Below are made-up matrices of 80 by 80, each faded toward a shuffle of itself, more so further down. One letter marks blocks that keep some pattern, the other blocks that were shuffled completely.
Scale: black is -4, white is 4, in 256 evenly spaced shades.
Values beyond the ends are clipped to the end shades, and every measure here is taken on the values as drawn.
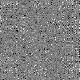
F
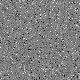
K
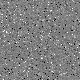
K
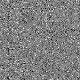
F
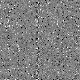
F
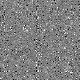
F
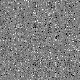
F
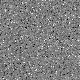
K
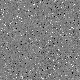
K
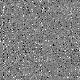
F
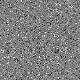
F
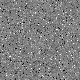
K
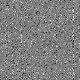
F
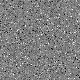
K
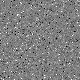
K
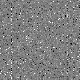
F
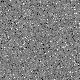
K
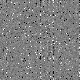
F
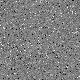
K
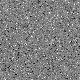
K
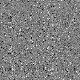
F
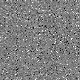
F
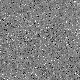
K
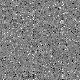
F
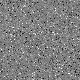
K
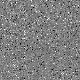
F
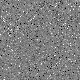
K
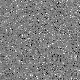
F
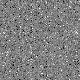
F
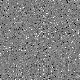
F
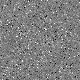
K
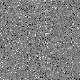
F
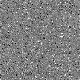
F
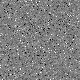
K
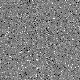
F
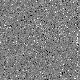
F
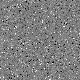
K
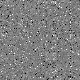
F
